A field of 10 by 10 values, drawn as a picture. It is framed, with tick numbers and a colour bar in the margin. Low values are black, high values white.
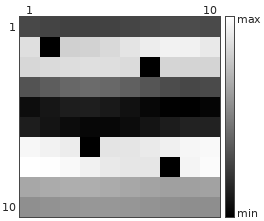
The grain runs across in streaks. There are four isolated cells, each far lower than the cells round it. The bottom middle is the smoothest part.
